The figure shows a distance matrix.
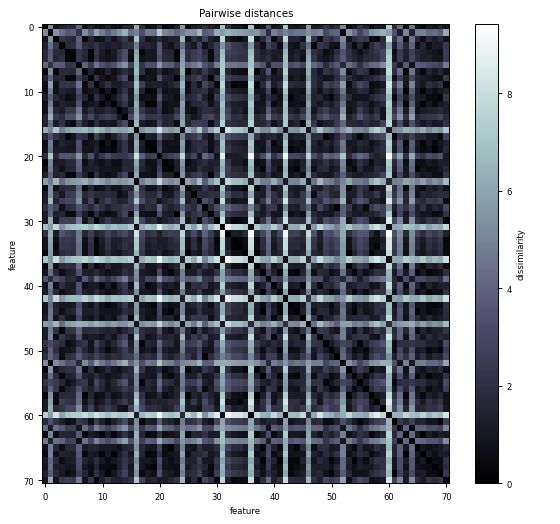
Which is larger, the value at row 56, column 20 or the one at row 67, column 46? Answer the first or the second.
the second
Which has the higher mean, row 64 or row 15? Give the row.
64
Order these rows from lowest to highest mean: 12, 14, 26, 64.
12, 26, 14, 64
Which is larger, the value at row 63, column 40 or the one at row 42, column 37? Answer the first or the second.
the second
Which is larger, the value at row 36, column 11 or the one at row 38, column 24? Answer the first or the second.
the first
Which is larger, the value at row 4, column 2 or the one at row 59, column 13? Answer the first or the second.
the first
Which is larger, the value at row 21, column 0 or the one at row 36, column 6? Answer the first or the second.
the second
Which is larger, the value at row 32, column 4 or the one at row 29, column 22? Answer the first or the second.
the first
